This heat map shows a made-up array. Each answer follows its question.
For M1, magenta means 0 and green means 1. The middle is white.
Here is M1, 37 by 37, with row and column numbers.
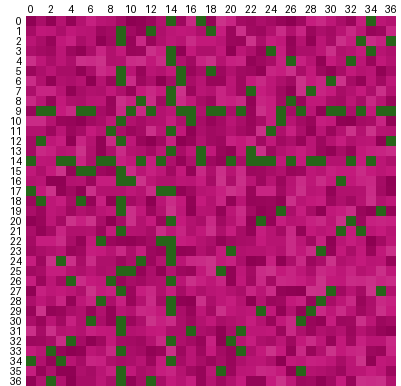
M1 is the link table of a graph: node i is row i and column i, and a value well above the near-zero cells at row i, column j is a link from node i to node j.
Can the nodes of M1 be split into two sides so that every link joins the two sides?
no
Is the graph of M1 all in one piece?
no
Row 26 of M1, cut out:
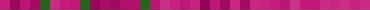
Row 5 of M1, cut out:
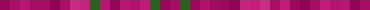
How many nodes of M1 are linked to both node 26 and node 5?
0
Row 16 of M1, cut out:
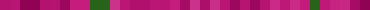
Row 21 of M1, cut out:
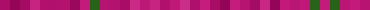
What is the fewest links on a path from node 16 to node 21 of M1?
2
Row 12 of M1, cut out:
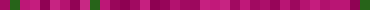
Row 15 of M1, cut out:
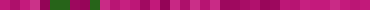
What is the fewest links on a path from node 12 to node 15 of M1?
2
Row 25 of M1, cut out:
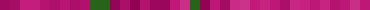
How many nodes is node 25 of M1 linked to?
3
